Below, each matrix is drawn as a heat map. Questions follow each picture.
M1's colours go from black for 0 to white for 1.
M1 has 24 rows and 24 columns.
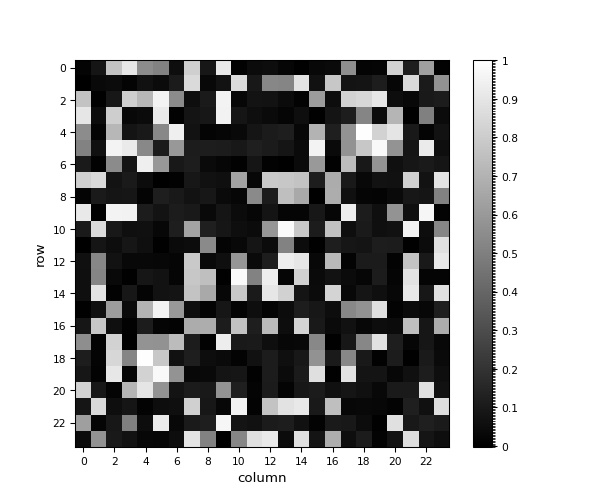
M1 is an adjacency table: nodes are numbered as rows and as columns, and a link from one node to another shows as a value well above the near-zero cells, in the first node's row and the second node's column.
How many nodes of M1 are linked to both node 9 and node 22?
3
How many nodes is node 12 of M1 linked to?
8
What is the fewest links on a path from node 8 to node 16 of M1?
1
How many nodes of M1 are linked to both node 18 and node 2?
5
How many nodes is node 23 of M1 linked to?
9
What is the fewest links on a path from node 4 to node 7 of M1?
2
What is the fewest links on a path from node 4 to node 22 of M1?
2
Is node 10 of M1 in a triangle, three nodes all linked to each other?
yes
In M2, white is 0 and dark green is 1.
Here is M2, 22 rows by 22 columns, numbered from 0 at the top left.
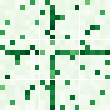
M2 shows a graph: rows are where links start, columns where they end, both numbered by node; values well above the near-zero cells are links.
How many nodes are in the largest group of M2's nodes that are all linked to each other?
4
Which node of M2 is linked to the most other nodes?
node 10
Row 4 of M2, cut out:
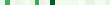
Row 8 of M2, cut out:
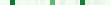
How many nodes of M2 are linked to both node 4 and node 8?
1
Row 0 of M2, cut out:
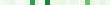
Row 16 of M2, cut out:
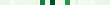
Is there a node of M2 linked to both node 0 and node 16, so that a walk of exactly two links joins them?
no
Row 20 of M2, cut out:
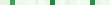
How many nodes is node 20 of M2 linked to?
3
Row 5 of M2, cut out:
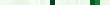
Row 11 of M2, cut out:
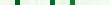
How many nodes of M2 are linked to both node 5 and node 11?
1
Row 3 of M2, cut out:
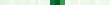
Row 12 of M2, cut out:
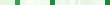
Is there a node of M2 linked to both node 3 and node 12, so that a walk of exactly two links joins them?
yes
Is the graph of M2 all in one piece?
yes
